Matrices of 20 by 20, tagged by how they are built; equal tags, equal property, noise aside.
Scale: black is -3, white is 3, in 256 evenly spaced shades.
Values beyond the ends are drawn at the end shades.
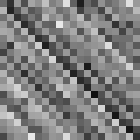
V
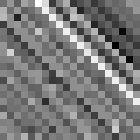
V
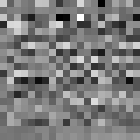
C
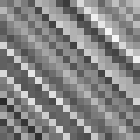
V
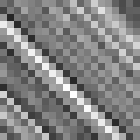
V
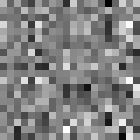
C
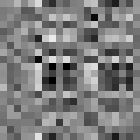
C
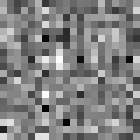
C
